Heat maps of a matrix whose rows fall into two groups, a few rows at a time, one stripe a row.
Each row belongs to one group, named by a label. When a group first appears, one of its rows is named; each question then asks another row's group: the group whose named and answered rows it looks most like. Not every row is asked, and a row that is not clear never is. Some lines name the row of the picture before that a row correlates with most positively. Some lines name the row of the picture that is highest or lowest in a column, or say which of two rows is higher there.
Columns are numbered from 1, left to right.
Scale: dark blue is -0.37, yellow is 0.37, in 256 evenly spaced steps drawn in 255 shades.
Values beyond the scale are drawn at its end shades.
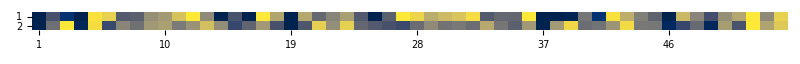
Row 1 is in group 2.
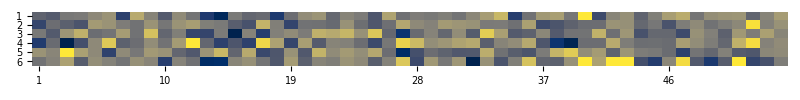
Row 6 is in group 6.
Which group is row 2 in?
2
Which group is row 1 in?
6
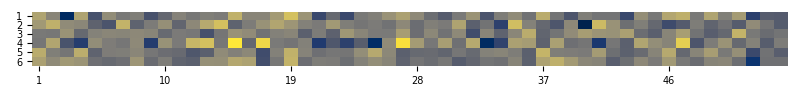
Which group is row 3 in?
6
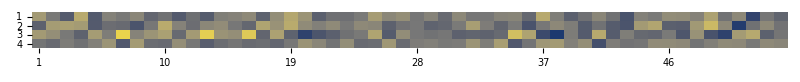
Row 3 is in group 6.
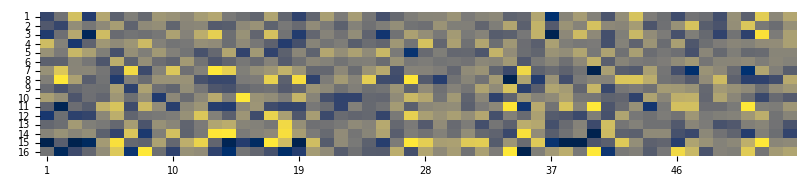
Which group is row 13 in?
6
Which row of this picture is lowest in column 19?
15
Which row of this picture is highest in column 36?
15
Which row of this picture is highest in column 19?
8
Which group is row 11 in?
6
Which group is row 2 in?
6
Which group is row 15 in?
2
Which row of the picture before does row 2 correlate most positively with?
4
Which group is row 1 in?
2
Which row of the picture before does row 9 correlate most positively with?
4
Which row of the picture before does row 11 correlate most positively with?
4
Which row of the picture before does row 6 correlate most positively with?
4
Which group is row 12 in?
2
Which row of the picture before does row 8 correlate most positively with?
2
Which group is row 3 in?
2
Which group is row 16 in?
6
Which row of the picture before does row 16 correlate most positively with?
4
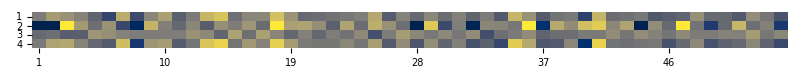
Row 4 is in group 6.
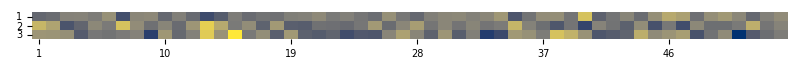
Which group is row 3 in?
2
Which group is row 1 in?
6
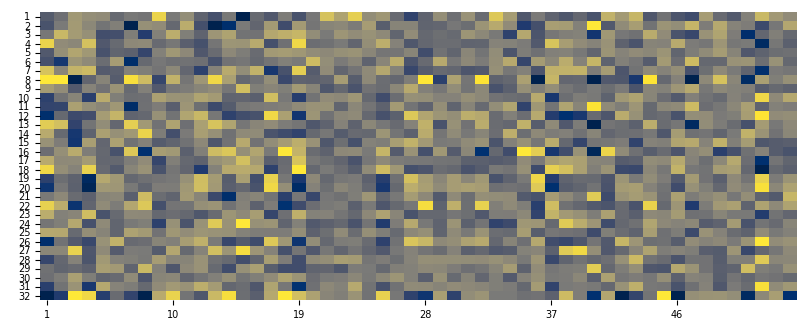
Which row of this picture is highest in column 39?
27
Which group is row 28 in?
2
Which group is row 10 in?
2
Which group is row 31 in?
2
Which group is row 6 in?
6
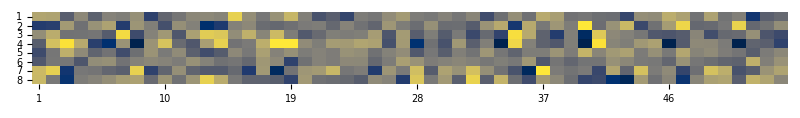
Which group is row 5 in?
6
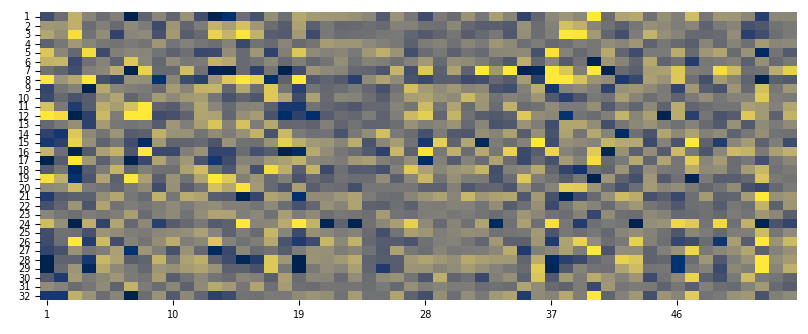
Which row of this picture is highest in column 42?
28
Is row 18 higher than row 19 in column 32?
Yes
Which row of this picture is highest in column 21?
26
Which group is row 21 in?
2
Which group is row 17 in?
6
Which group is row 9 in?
2
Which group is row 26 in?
2
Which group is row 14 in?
6
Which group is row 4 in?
2
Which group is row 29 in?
2
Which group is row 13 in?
2
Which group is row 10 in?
2
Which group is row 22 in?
2
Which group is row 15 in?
6
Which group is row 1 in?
6
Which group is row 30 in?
6
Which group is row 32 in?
6
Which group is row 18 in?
2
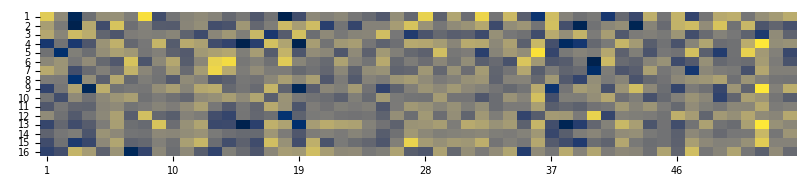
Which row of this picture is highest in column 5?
9
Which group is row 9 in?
2
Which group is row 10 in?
6
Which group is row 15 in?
2
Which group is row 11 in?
2
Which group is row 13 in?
2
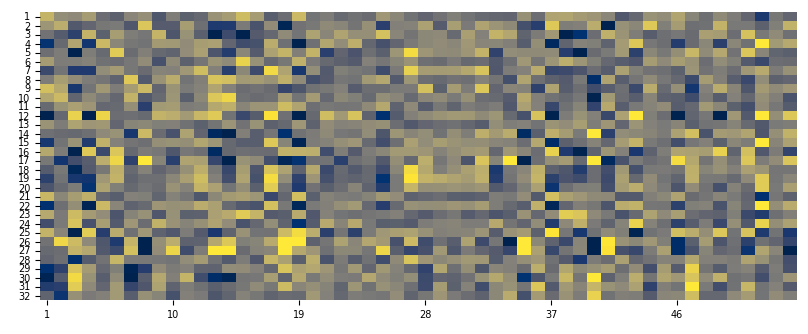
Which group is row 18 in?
2
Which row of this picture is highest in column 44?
2
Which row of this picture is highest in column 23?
12
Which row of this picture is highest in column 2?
26
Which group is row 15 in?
2
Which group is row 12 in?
2
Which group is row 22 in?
2
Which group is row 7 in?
2
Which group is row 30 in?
6
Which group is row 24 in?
2
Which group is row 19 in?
2
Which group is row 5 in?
2
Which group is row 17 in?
6
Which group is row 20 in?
2
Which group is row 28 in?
2
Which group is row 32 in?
6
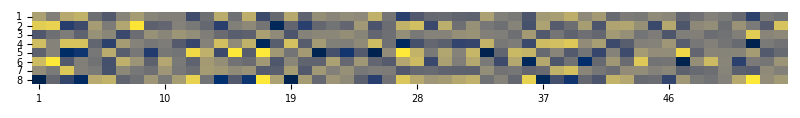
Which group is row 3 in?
2
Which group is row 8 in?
2
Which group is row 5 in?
2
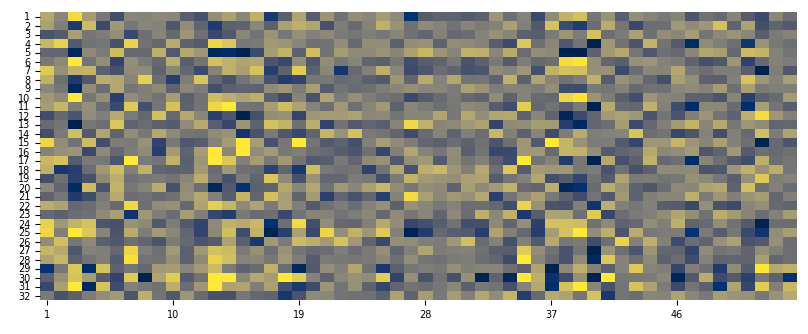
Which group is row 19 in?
2
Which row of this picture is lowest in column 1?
29
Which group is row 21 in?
2
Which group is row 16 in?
2
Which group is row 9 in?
2
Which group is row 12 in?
2
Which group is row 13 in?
2
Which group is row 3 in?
6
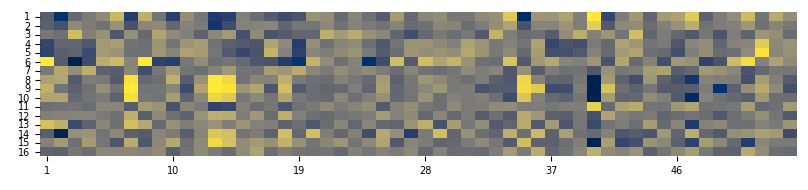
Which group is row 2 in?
6
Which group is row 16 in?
6
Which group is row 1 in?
6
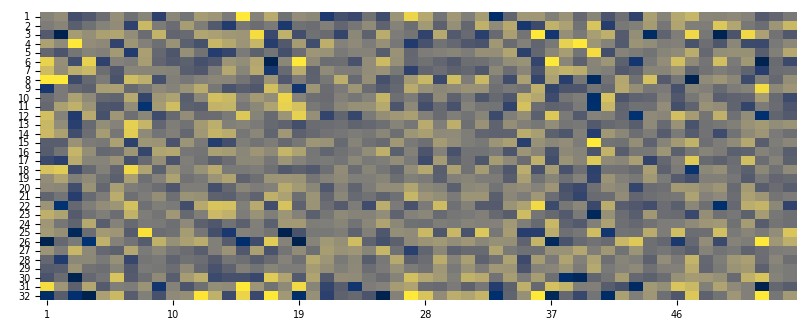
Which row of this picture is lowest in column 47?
8
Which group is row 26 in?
2
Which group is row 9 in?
2
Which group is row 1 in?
2
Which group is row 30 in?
2
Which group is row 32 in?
2
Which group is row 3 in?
6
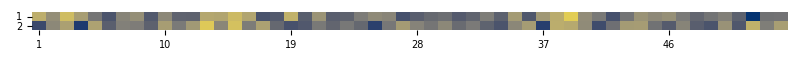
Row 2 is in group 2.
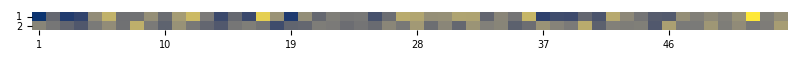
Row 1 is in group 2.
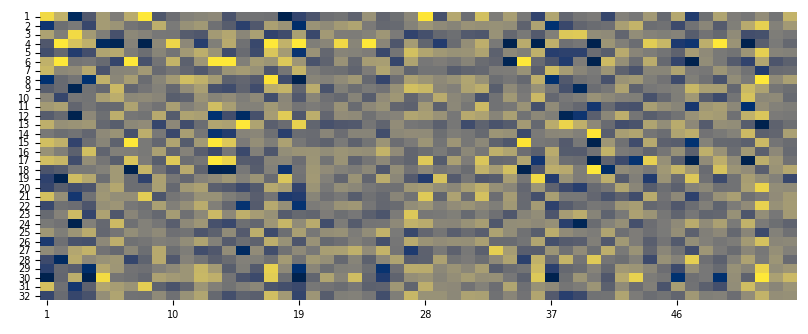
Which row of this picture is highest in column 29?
19
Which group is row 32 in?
2
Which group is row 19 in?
6
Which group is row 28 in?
6
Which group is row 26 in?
2
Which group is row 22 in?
2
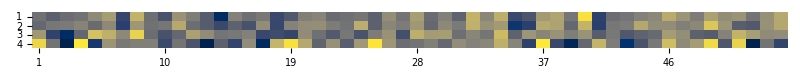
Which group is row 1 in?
6
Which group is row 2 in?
6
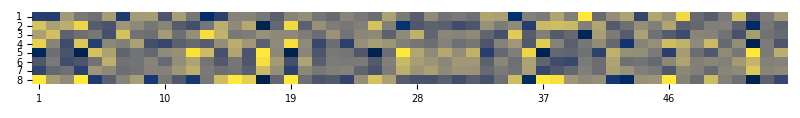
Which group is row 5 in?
2
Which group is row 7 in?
2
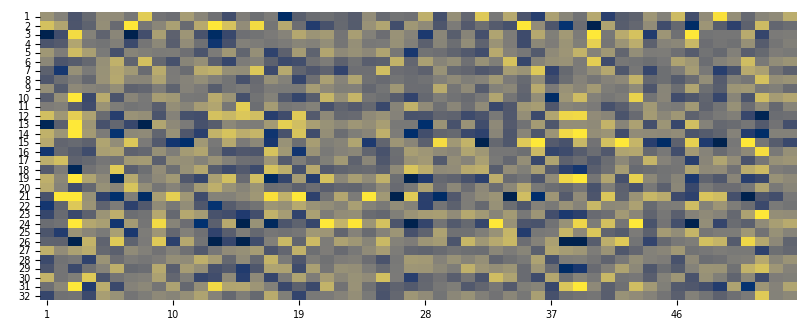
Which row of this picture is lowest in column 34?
21
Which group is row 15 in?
6
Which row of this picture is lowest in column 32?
15
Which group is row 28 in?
2
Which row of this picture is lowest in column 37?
10
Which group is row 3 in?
6
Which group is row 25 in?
6
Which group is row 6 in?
6
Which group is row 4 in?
6
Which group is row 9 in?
6
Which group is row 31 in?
2
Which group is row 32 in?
2
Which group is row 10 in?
2
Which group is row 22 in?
6
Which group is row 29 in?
2
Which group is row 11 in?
2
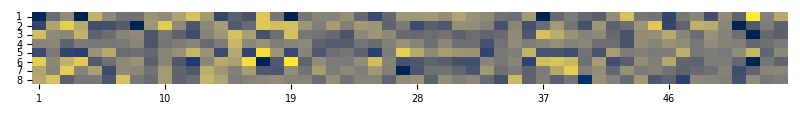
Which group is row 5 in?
2
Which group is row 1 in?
2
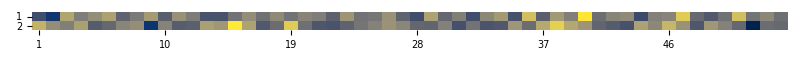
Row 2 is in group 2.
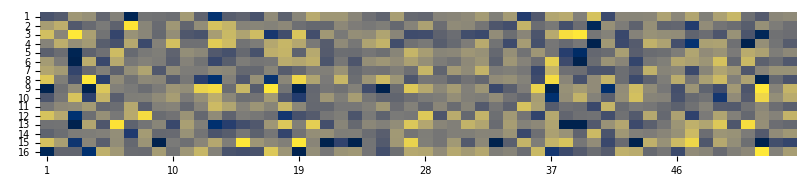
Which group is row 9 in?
2
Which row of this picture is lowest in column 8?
4
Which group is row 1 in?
6
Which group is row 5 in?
2
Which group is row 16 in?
2
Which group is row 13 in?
2
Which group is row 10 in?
2
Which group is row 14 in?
6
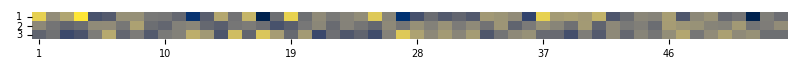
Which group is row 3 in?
2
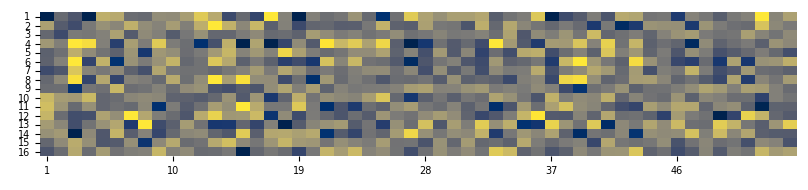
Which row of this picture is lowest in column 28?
4
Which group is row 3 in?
6
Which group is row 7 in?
6
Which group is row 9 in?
2
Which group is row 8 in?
2
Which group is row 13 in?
6
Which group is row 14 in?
2
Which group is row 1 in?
2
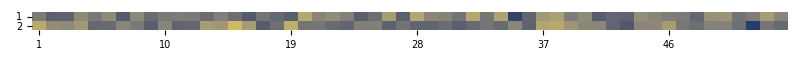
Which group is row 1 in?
6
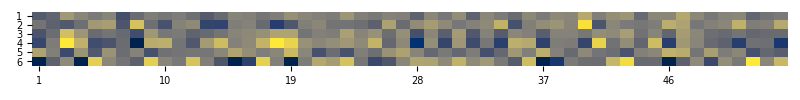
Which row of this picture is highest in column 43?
6
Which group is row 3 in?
6
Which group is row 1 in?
6
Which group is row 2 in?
6
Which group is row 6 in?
2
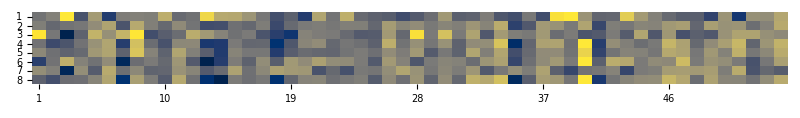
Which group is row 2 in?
6
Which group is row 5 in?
6
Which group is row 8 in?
6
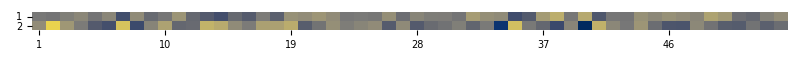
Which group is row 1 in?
6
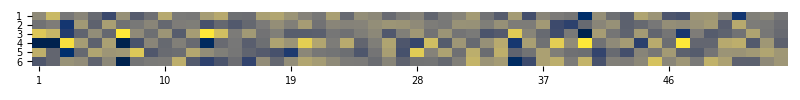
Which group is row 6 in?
6
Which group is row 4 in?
6
